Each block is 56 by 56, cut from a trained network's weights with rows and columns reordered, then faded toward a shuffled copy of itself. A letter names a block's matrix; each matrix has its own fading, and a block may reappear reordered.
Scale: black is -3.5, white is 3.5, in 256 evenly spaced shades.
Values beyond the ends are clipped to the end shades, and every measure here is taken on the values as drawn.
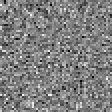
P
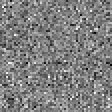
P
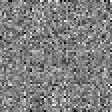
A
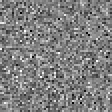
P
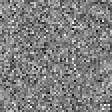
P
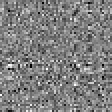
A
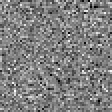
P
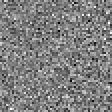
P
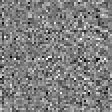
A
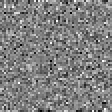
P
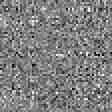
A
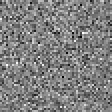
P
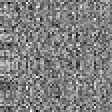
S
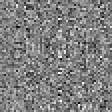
S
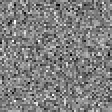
P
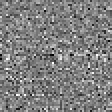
A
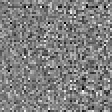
A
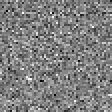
P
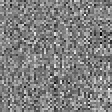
S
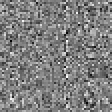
S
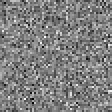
P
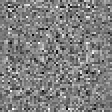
A
